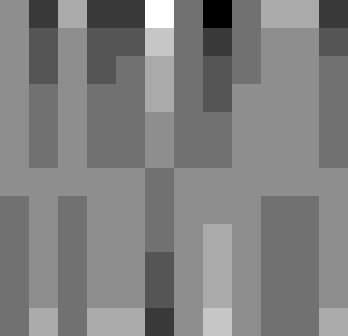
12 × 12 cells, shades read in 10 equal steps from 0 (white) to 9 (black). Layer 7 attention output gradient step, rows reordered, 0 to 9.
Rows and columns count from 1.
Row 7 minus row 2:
0 -2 0 -2 -2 3 -1 -3 -1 0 0 -2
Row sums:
60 59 57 54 54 54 49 53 52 53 53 49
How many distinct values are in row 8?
2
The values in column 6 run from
0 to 7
